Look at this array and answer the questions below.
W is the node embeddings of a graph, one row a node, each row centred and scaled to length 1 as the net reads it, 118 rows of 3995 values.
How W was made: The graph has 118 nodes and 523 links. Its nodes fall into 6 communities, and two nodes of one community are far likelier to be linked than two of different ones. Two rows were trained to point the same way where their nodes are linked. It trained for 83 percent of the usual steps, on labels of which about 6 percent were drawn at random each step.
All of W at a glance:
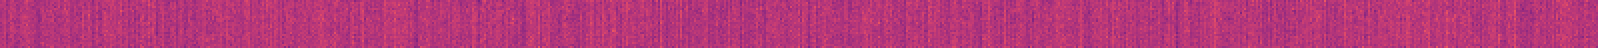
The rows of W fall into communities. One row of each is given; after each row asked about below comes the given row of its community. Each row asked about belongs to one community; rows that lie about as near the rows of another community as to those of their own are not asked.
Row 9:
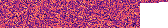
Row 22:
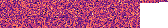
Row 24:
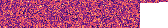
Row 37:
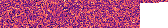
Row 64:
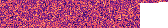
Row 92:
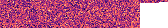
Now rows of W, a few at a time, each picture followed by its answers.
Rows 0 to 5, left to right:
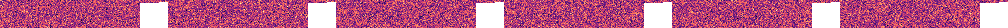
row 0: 22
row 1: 64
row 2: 24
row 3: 24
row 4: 24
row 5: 92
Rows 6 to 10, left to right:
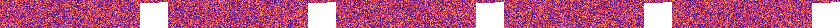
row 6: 64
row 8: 22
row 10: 24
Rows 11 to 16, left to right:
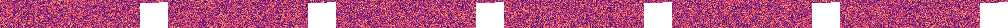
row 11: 24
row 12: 92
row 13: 22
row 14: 22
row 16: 9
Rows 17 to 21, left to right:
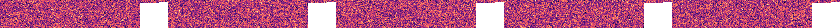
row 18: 24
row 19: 64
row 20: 22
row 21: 22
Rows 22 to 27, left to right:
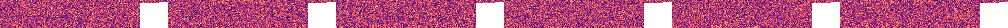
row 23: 24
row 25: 64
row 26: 22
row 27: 92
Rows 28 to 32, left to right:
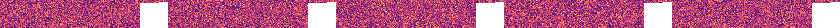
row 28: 22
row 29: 9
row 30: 92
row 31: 92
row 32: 64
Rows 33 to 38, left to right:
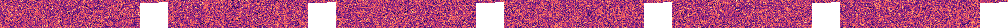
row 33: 9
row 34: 24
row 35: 92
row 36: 64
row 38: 24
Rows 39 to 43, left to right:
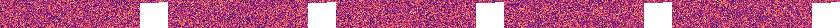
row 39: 24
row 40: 24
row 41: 92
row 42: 92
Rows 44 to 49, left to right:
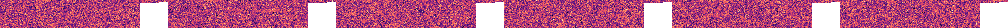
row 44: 9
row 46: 92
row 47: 92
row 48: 64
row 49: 64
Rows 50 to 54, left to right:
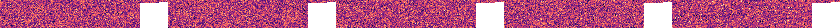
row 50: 92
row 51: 92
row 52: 64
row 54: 37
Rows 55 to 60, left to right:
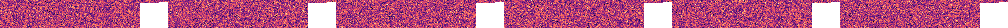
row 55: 22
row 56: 24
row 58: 9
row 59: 24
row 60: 37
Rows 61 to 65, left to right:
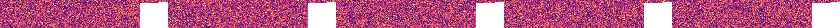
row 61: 9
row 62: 9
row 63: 22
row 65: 9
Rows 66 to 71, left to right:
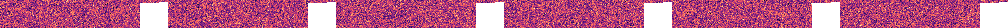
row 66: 64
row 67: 22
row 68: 37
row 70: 64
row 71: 92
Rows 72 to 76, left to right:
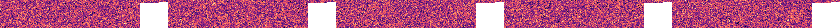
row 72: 64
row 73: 92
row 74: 22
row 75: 64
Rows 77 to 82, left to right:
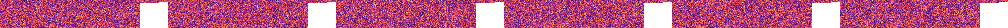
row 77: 9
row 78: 22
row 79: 64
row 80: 22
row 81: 9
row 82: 92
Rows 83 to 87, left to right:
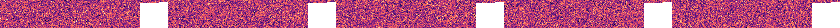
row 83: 22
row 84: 92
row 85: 64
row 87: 22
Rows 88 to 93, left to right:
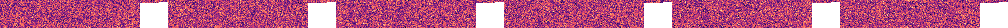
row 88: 24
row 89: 64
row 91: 92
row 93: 9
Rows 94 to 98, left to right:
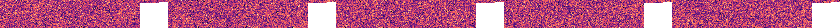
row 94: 92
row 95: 37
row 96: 64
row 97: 9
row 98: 24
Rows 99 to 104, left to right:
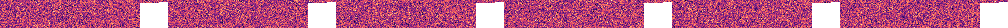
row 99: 24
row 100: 24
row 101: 9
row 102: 92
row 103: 24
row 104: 24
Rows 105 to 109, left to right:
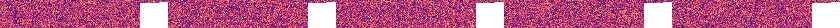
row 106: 9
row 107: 24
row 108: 92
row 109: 22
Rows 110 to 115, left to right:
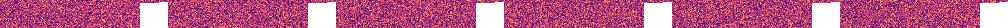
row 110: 37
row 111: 64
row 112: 24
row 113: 22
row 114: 24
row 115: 92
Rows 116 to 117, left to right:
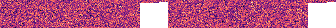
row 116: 92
